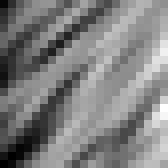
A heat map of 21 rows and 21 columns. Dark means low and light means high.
The grain runs diagonally up to the right. The top right is the calmest part. Overall the values sit about 50% of the way up the scale. The bottom left is the ninth with the lowest average. The field climbs toward the right.
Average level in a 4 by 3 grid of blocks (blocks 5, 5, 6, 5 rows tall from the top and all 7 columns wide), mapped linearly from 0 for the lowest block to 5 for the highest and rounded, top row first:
2 2 5 / 1 4 5 / 2 4 5 / 0 3 4
